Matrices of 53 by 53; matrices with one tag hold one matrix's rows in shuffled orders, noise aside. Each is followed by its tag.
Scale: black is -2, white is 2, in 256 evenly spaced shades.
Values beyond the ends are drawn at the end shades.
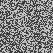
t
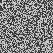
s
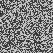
t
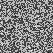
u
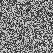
s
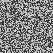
u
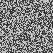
s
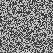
s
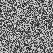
s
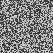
t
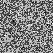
u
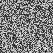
s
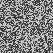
u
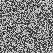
s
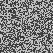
u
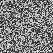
u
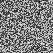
t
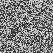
u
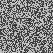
s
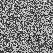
t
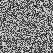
s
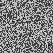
s
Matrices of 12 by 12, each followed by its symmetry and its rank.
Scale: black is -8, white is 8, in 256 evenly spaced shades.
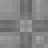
symmetric, rank two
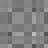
symmetric, rank one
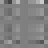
neither, rank one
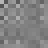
symmetric, rank two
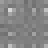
symmetric, rank two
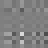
neither, rank one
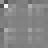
symmetric, rank two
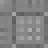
symmetric, rank two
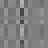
neither, rank one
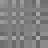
symmetric, rank one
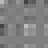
symmetric, rank one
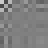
symmetric, rank one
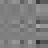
neither, rank one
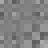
symmetric, rank two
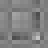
symmetric, rank one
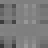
neither, rank one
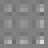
symmetric, rank one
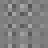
neither, rank one
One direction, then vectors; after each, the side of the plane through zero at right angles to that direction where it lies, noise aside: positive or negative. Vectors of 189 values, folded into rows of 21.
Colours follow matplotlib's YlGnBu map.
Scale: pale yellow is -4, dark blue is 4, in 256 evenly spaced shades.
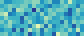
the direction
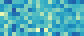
positive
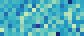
negative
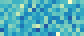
positive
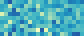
positive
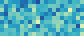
negative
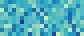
positive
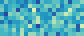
negative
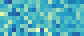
positive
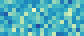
negative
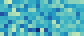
negative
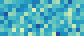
negative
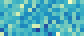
positive
